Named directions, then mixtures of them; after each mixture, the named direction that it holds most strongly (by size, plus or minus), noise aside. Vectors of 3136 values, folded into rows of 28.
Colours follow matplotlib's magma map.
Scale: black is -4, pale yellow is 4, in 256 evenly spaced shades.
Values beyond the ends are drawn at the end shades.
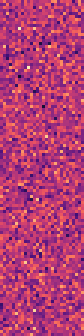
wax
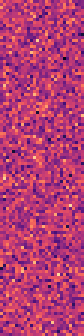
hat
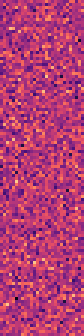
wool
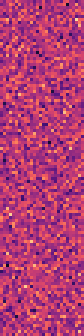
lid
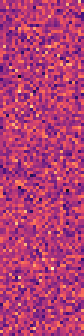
wax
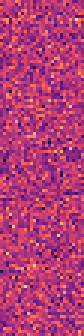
lid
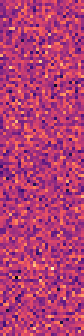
wool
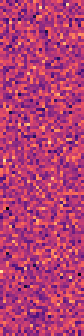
lid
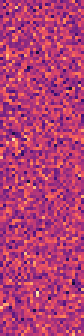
wool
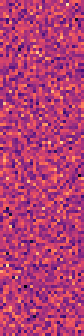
lid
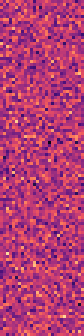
lid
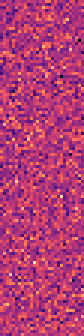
wool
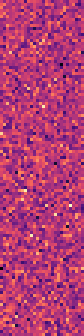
hat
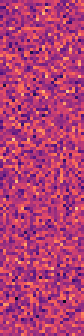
wool
